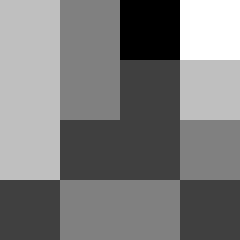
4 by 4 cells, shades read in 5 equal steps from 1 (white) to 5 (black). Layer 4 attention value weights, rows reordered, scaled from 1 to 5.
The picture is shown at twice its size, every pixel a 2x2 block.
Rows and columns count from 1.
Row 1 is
2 3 5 1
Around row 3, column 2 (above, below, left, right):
3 3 2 4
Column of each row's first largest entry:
3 3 2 1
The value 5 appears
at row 1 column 3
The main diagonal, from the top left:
2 3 4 4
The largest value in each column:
4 4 5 4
